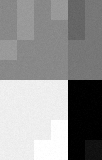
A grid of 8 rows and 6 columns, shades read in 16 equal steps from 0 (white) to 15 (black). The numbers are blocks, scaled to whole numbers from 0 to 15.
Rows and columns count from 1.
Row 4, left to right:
7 7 7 7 8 8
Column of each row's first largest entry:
5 5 5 5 5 5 5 5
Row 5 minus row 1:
-6 -5 -6 -5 6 7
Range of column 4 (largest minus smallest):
7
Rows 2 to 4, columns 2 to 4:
6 7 7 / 7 7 7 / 7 7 7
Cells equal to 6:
4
